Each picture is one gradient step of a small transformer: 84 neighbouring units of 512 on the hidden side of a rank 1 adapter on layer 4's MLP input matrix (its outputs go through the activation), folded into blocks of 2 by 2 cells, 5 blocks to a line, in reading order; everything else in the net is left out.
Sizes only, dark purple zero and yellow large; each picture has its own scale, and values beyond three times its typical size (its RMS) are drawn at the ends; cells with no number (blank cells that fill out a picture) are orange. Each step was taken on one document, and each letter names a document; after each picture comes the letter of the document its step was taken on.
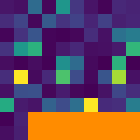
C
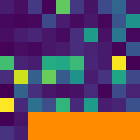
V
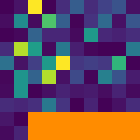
V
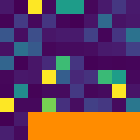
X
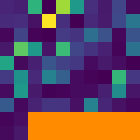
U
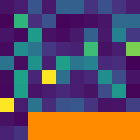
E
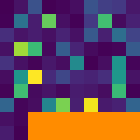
X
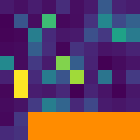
E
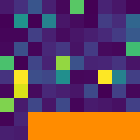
E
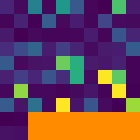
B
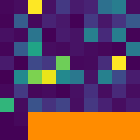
V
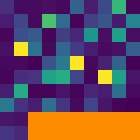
U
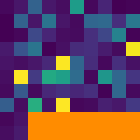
E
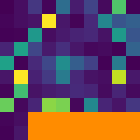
V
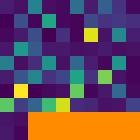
X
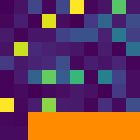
U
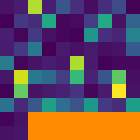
X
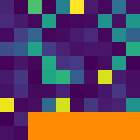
C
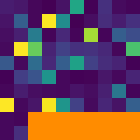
U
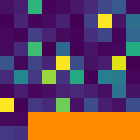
V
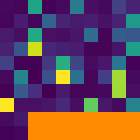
C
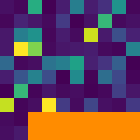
U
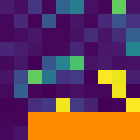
B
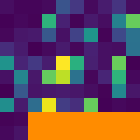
V
